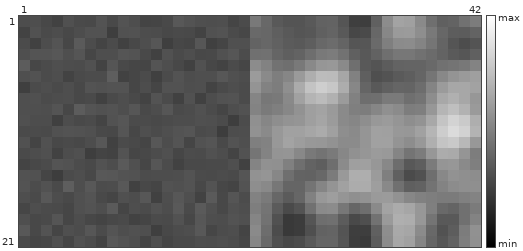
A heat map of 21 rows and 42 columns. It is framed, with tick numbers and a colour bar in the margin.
It is made of 1 by 2 panels. Panel 1,1: low, fine-grained, faint in contrast. Panel 1,2: middling, blotchy, strong in contrast.
